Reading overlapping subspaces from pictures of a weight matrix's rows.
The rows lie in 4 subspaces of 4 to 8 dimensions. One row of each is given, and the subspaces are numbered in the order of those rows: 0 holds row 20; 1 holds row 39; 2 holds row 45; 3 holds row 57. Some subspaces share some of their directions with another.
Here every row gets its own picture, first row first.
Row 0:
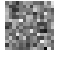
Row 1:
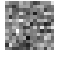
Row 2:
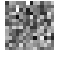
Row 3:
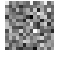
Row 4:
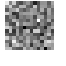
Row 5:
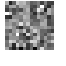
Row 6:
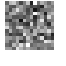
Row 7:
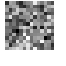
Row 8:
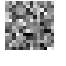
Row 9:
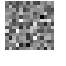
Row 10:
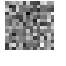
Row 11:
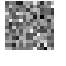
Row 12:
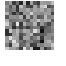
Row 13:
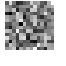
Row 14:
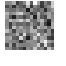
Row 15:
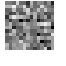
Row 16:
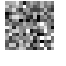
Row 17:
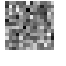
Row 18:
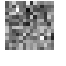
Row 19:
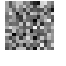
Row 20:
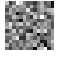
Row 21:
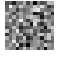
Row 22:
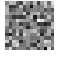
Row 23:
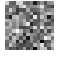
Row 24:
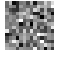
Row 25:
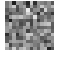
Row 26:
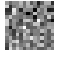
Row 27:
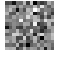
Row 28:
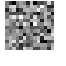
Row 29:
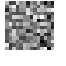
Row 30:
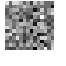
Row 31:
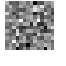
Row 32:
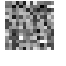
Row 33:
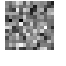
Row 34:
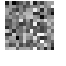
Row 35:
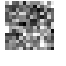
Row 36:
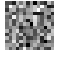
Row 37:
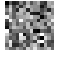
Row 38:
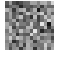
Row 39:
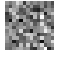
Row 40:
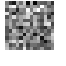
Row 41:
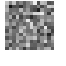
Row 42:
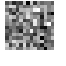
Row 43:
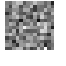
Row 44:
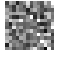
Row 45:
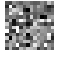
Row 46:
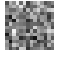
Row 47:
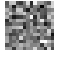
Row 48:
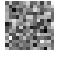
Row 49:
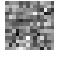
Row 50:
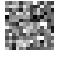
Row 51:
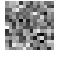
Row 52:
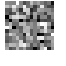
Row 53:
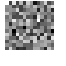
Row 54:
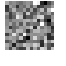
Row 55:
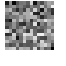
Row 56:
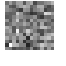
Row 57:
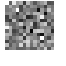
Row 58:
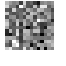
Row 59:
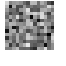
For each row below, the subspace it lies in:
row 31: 3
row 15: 0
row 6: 3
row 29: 0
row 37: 3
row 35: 1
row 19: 0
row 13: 0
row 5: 0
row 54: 0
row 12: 3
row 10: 0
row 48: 2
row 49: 0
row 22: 3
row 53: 3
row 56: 0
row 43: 3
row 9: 2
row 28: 3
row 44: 2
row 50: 0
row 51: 3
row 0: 2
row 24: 1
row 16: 0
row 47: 3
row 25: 1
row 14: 0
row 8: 1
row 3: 3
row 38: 3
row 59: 2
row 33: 0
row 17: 3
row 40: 0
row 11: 0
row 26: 3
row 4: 3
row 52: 0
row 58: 3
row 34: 1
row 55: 1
